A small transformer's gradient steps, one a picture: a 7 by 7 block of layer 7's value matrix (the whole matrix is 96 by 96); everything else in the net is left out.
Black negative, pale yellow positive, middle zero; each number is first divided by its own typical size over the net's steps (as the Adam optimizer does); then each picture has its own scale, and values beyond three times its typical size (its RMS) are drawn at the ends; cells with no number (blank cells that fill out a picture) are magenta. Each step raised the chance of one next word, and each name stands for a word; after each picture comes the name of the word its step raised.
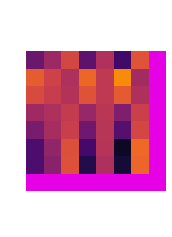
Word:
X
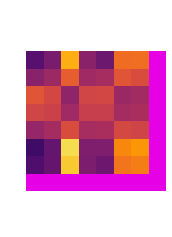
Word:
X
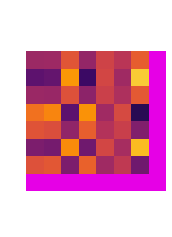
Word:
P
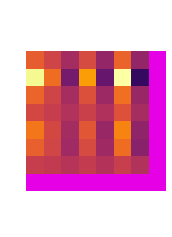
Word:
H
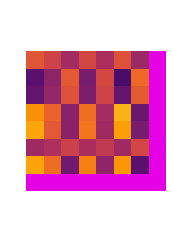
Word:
P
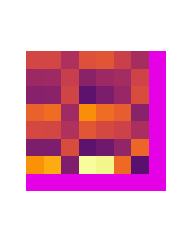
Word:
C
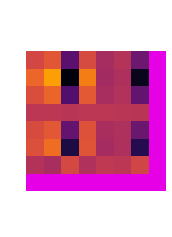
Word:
H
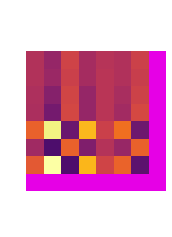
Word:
P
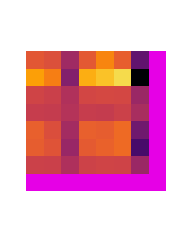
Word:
H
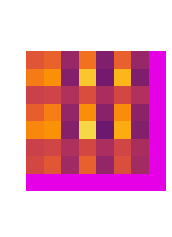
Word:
H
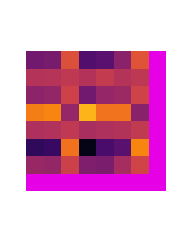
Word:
X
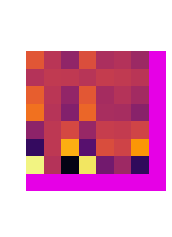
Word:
C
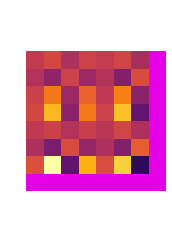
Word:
C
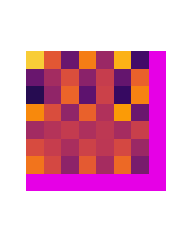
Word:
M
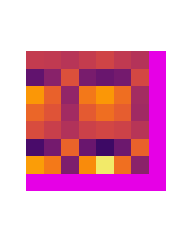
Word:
C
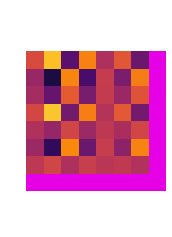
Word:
M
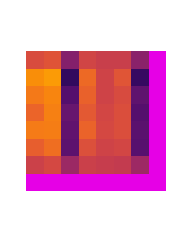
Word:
H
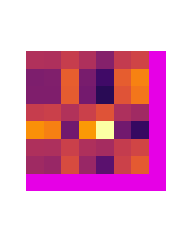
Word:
P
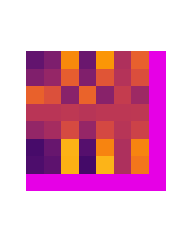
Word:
X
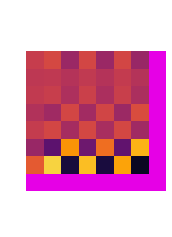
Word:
C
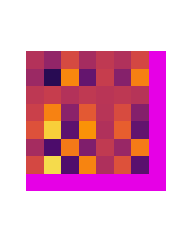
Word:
P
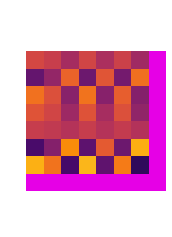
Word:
C
